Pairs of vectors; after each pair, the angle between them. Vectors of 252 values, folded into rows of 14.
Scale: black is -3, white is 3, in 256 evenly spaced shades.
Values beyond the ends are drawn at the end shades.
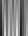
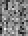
partly aligned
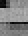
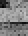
nearly parallel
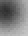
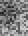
partly aligned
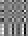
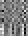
nearly parallel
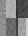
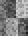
nearly opposite
